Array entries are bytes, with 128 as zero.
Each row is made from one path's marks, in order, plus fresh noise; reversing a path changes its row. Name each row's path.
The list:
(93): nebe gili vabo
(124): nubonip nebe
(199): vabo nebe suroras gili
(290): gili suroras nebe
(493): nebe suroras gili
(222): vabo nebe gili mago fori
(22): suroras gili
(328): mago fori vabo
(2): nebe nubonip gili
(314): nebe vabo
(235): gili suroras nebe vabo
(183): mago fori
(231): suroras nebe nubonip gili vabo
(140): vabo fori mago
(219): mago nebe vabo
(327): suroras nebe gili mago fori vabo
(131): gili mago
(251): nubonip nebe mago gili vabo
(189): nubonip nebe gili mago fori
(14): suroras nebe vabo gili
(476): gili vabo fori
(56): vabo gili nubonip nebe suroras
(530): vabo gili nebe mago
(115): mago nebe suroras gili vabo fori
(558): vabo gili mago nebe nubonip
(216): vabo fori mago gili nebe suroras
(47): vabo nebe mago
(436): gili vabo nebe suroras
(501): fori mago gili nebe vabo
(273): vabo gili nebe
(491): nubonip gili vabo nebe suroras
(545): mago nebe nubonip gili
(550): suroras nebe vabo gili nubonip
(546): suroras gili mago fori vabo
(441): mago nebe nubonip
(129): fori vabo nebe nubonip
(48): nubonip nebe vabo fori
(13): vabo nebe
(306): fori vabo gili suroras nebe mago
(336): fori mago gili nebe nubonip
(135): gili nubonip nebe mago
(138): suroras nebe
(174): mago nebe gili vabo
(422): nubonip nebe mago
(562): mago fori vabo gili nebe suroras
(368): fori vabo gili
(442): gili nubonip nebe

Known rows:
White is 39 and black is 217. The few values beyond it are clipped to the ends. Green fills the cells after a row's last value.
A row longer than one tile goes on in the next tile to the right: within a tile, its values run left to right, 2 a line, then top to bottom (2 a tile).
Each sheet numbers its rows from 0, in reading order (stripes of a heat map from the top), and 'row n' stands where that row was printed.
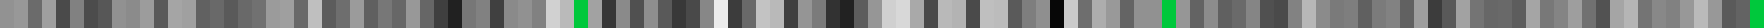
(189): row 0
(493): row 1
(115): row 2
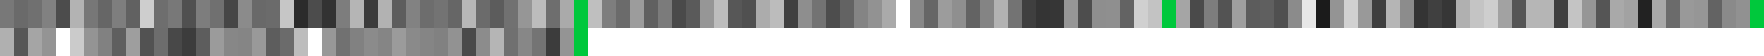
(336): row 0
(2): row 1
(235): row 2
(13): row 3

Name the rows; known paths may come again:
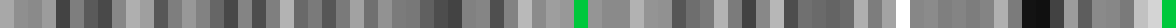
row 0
(545)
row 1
(124)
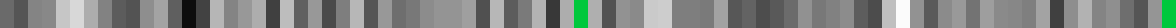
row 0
(368)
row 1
(314)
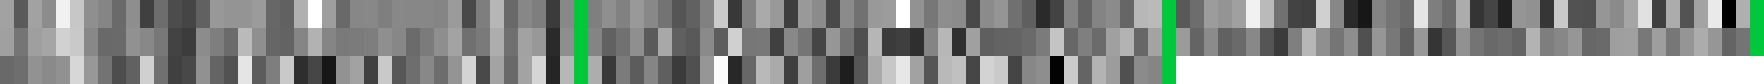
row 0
(13)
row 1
(491)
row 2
(328)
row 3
(47)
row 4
(336)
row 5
(115)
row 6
(183)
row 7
(493)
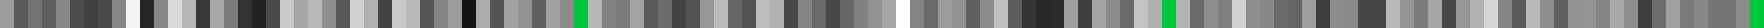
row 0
(290)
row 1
(2)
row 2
(273)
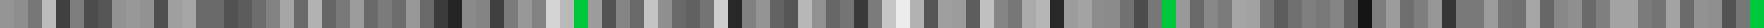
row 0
(189)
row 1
(199)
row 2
(222)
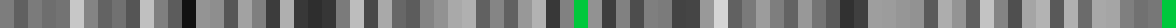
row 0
(501)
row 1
(327)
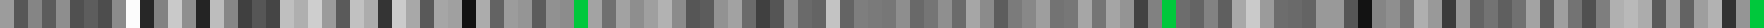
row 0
(235)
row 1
(219)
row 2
(216)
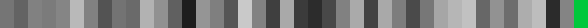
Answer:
(562)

